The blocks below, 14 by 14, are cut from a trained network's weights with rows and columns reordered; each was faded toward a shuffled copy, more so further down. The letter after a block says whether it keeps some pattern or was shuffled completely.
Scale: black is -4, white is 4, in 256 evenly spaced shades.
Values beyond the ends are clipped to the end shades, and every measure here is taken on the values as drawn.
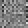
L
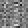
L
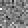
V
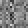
L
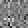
L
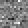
V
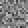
V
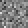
V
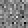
L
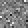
V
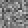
V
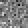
V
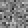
V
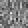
L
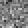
V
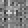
L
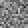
V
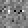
L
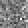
V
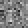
L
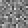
V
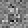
L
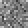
V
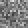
V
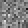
L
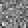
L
